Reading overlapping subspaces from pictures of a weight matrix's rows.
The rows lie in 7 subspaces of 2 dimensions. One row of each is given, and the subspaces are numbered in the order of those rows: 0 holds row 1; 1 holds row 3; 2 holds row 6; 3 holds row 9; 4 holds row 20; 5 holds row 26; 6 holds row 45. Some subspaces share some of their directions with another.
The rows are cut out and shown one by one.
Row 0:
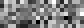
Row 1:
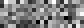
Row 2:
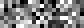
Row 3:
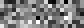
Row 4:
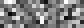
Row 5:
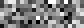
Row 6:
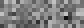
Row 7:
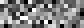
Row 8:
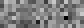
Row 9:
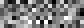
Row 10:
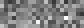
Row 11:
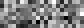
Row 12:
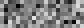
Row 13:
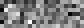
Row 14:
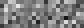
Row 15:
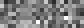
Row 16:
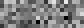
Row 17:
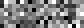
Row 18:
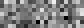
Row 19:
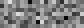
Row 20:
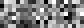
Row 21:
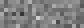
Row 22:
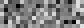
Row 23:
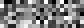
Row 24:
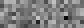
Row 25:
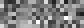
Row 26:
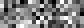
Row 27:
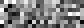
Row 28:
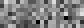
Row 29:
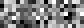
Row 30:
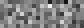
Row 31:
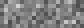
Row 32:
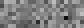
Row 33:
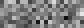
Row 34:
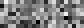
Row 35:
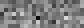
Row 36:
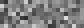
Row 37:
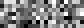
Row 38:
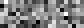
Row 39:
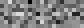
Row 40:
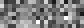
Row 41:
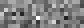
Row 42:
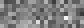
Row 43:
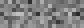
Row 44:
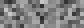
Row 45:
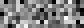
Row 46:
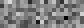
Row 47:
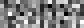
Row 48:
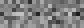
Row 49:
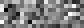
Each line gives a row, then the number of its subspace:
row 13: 4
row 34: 3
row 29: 4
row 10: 6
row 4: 5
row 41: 0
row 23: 2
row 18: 6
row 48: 2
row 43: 2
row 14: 6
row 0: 5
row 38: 3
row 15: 3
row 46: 2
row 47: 1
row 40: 4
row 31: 6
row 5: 1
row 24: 0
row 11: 5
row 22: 6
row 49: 4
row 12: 6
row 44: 5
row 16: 1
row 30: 1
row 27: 4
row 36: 3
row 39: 2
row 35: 0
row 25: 6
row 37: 0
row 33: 3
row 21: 0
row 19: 2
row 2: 5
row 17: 0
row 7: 3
